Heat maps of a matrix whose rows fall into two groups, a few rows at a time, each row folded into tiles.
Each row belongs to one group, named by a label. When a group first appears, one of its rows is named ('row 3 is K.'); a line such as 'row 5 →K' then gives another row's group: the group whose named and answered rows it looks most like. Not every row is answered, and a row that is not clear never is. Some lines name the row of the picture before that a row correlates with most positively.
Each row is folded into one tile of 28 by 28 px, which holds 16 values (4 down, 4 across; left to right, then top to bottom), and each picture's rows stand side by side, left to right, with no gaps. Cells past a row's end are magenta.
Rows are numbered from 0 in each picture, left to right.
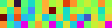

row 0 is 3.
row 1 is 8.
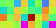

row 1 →3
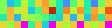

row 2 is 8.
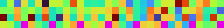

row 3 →8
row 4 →3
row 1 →3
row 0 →3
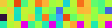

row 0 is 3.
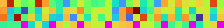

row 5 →3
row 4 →8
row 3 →8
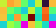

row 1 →3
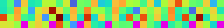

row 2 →3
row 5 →3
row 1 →8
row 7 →3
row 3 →3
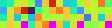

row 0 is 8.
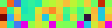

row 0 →3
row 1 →8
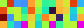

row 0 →3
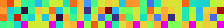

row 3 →8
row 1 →8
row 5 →8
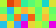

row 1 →3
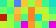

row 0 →3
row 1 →3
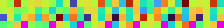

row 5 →3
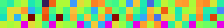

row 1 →3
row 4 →3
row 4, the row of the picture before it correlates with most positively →2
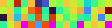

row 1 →8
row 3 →8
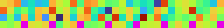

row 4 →3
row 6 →8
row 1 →8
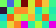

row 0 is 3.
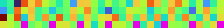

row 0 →3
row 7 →8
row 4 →3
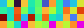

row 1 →3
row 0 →3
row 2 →8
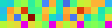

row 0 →8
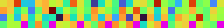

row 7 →3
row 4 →8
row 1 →8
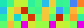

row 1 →3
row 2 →3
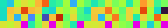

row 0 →8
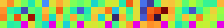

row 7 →3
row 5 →8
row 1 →3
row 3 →8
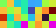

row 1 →8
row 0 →3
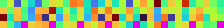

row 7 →3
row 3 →8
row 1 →8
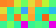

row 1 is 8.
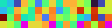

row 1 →8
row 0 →3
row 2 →8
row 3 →8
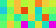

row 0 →8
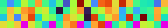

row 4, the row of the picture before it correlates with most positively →1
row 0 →8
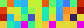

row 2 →8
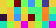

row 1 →3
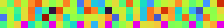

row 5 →8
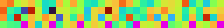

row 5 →8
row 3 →8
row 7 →8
